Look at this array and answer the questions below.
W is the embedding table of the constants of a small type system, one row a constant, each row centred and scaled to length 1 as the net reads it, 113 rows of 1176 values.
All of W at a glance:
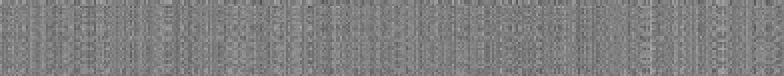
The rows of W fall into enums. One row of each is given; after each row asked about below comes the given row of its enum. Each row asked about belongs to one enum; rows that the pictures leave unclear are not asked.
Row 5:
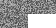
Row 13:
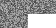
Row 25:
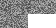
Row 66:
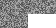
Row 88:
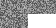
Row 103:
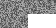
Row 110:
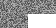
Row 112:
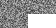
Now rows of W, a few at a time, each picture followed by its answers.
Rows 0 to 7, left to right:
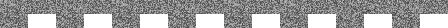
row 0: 5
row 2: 5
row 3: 88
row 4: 5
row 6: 112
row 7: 88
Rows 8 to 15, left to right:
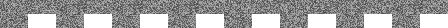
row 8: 110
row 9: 25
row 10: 25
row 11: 25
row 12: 88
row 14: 66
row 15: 25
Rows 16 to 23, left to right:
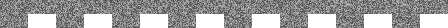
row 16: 66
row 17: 103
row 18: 66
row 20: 88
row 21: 66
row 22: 5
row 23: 5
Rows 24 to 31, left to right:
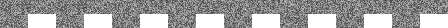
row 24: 25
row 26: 103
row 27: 13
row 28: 103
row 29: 5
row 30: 103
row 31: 66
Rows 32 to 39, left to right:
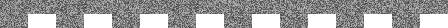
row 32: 66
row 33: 25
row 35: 25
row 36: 5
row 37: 88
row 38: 66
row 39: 88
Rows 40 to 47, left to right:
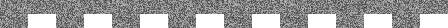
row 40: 88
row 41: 103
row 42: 5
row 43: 103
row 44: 5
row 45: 5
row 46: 25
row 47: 88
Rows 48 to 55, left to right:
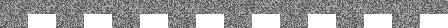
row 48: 66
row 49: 66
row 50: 88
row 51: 88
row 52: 25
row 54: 88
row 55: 13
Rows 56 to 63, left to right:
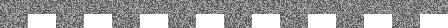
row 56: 13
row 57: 13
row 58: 88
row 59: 103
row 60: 103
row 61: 88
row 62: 110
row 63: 66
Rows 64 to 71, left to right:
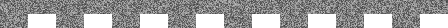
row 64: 13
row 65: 25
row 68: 5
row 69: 66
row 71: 103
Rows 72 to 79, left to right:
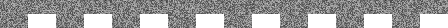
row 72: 110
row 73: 103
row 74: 103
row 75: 88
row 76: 25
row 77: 66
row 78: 103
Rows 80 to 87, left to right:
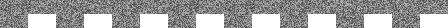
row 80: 25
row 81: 112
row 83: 25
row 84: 25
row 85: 66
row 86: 5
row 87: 110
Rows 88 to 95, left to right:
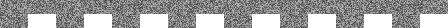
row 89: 103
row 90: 25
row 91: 66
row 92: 110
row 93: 66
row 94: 13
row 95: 25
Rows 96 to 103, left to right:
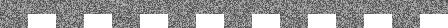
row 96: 88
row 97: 13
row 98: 5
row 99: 66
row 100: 66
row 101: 88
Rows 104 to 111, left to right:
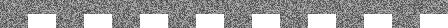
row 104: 110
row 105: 112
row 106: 103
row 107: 103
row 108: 110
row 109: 88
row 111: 25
